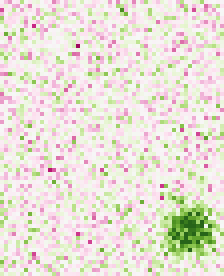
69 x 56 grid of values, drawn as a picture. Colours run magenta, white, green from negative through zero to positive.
Average level on the scale: 50%. Stripes: none. Odd rows or columns: none. Ninth with the highest average: bottom right. Mirror symmetry: none. Bumps: one, in the bottom right.
